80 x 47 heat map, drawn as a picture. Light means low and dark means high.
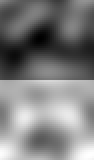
No lone cell stands out from its neighbours. Overall the values sit about 50% of the way up the scale. The top middle is the ninth with the highest average. The top part is higher, up to a seam about 50% of the way down.
